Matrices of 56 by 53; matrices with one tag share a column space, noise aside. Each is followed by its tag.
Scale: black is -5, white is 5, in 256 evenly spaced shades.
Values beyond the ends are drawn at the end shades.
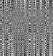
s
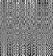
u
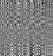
u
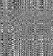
s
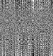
s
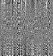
u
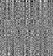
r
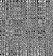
r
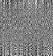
u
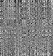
r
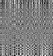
u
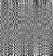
u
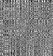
r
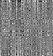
r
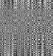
s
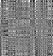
r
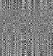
s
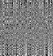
u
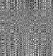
s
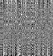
u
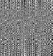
s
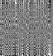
u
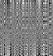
u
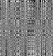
r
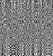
u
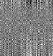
s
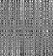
r
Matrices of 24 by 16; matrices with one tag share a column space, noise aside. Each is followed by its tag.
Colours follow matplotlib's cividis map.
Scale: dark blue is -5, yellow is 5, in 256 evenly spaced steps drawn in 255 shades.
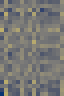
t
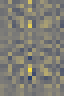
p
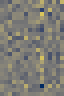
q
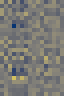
p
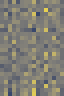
t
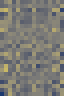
t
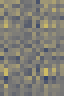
p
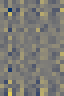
t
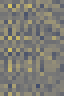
q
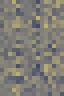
p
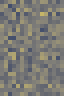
q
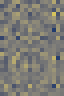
q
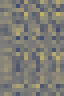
q
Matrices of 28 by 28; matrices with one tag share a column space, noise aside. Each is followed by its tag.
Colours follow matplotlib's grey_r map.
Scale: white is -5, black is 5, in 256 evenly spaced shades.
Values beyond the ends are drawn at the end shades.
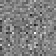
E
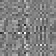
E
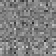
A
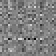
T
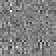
A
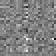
T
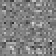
A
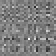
T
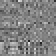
A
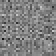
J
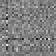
T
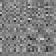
T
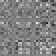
A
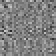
J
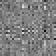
J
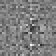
E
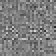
J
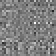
A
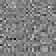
T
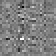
T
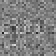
E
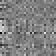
E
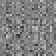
E
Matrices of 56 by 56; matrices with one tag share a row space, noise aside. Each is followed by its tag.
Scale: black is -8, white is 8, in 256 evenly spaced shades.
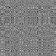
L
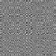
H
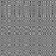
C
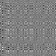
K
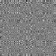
H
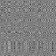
C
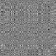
L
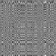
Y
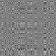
Y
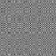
C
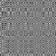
K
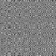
C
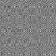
C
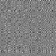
C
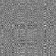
Y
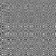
K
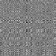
H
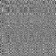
K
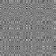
H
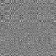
L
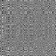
K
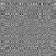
L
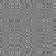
H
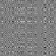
Y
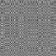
L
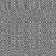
C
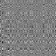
K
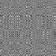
H
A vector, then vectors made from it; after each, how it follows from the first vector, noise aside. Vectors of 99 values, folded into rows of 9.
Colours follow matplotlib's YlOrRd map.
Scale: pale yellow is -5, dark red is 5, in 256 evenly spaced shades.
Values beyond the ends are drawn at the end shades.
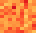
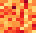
scaled up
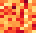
scaled up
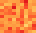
copied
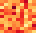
scaled up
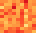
copied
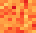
copied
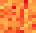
copied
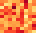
scaled up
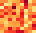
scaled up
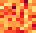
scaled up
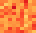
copied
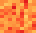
copied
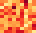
scaled up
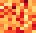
scaled up
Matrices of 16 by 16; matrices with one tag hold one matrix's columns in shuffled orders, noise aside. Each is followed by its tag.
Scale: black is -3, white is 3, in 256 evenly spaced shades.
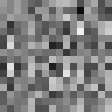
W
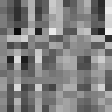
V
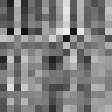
V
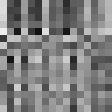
V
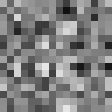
W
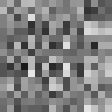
W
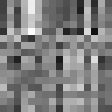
V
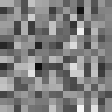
W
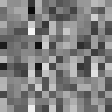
W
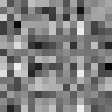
W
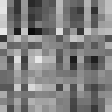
V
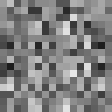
W
